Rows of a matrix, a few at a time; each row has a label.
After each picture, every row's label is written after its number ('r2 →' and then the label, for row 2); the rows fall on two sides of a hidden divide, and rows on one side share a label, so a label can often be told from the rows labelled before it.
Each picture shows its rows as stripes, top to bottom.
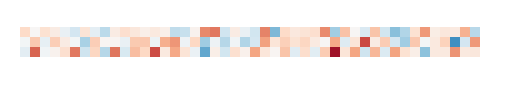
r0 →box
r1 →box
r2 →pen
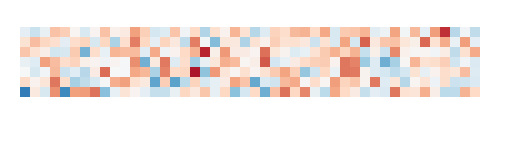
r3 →box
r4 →box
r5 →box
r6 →box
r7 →box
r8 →box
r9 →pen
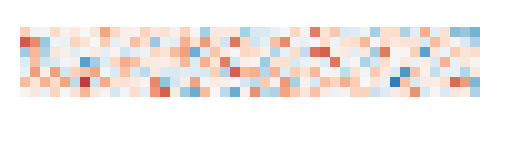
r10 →box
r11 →box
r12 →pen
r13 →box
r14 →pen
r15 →box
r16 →pen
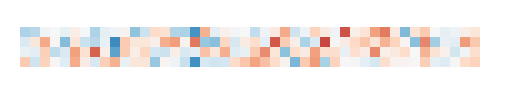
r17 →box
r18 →box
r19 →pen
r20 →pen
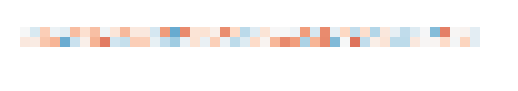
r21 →box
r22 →box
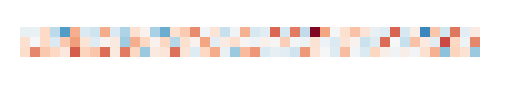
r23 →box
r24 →box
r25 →pen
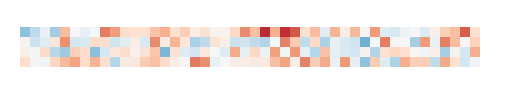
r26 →box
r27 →box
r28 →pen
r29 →box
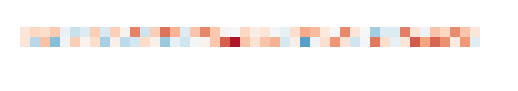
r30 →box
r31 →box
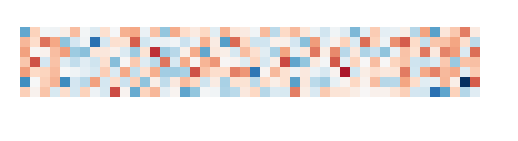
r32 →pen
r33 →box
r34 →box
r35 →box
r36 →box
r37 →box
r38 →pen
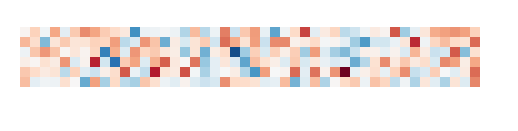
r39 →pen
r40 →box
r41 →pen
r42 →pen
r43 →box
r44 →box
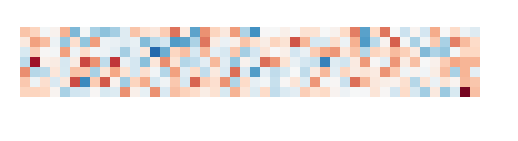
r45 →box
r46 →pen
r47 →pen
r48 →pen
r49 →box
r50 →box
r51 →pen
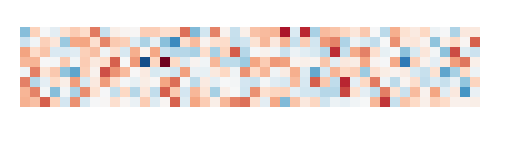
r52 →pen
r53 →pen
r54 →pen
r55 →pen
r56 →pen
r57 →box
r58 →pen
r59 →box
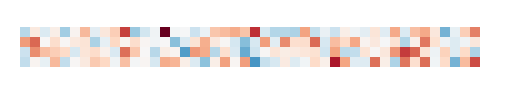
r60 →pen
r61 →box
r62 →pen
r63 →box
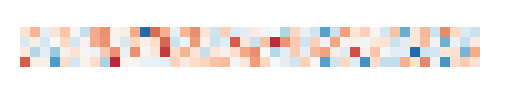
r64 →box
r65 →box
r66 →box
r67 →pen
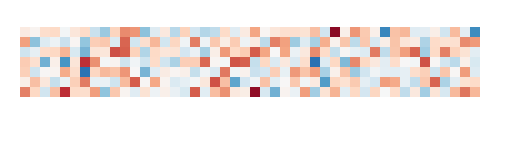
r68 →pen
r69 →box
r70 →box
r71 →pen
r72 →box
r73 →pen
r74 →pen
